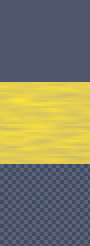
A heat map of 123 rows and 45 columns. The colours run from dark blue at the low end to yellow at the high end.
It is made of 3 by 1 panels. Panel 1,1: low, flat. Panel 2,1: very high, streaked across, faint in contrast. Panel 3,1: low, checkered.
